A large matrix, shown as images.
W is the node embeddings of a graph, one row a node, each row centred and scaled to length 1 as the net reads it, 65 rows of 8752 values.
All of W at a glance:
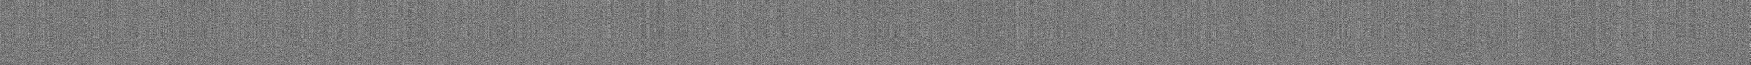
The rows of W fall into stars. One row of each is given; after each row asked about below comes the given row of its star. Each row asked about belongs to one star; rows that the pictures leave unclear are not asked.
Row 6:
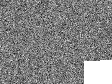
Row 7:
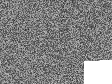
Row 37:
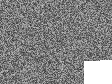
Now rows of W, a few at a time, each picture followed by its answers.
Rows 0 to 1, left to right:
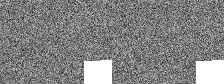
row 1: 37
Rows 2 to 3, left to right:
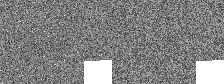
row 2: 7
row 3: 37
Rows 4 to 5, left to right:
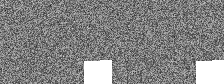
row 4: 7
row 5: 37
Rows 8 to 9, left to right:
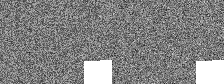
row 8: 6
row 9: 37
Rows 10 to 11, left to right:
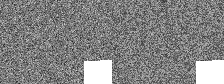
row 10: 37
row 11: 37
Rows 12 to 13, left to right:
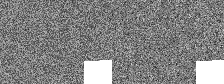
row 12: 7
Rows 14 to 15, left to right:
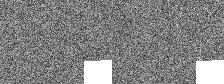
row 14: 7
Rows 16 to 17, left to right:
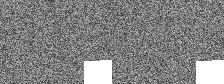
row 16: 7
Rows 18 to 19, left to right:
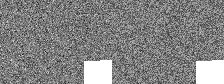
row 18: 6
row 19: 7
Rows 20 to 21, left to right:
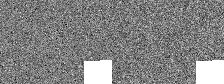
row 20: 6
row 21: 37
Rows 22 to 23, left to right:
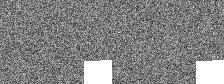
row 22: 7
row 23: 6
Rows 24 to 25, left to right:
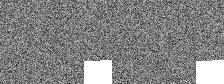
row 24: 37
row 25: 37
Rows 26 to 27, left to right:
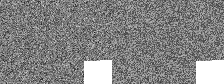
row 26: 37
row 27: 7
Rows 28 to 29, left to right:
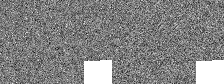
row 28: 6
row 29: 37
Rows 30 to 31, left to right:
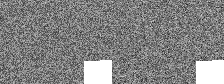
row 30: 37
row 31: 37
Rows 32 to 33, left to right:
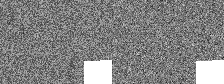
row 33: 7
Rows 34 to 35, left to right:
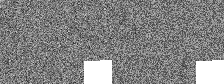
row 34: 37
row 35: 37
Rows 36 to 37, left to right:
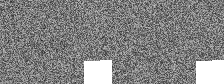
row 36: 37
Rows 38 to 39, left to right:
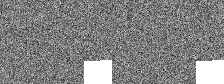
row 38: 7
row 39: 6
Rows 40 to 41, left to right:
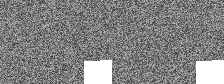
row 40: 6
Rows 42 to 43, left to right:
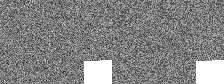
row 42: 37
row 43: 37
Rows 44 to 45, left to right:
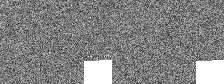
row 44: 7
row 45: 7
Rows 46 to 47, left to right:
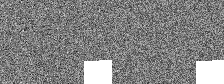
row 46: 7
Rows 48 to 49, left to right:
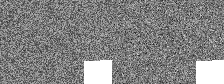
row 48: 37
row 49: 7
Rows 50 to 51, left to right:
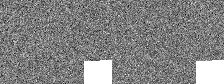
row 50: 6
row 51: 7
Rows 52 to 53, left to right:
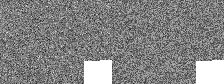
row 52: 6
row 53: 37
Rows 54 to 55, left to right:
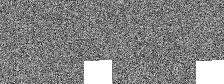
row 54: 7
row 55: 37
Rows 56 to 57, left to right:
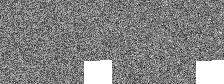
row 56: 37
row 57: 6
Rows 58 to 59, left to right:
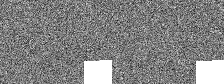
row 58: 7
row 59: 6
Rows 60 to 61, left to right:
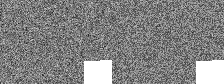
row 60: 7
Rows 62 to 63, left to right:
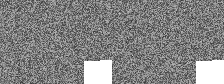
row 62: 6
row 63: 37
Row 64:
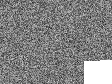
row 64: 6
